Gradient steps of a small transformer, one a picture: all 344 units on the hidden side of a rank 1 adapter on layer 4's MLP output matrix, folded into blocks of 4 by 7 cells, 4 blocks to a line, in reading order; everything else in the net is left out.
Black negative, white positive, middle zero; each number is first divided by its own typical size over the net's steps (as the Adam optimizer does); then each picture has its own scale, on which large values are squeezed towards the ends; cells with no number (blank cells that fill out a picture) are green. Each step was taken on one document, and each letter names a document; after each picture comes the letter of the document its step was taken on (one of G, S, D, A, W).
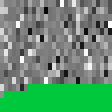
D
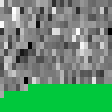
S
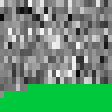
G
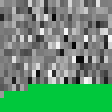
G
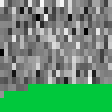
G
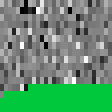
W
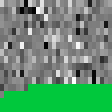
W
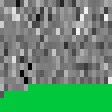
S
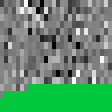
W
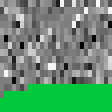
D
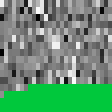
G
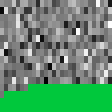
D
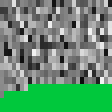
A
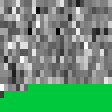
S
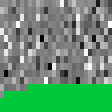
D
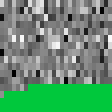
G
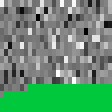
W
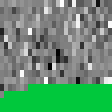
D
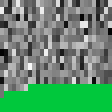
S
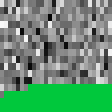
A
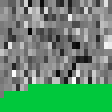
G
